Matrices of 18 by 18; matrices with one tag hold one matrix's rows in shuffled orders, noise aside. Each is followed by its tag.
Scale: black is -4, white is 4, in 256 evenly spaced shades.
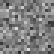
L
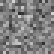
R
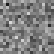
L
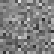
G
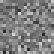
G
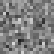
R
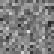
L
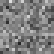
L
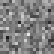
L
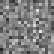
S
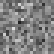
R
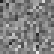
S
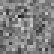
R
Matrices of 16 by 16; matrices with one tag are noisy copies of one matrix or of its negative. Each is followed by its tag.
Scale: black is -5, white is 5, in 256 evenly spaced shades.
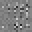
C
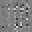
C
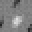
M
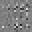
C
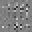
C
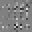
C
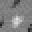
M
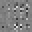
C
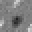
M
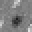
M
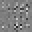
C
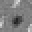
M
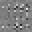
C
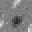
M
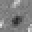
M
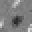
M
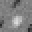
M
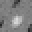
M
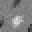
M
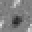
M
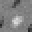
M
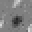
M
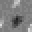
M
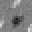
M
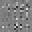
C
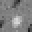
M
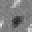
M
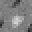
M
